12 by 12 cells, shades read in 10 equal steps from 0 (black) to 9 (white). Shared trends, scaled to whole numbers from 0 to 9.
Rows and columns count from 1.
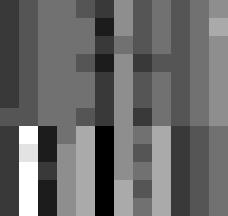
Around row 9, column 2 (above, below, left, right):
9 9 2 1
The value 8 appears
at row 9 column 2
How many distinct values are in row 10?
7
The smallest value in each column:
2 3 1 4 3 0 4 2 3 2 3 4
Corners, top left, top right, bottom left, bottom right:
2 5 2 4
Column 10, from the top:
3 3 3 3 3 3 3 2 2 2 2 2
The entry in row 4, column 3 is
4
